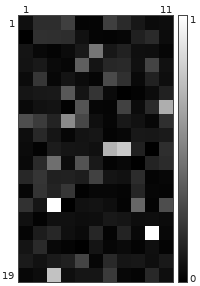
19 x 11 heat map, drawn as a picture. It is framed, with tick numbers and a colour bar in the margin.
Fine speckle covers the field. Most values sit low, with a long tail of high ones. On average the colour sits 10% of the way up the scale. The halves do not mirror each other.
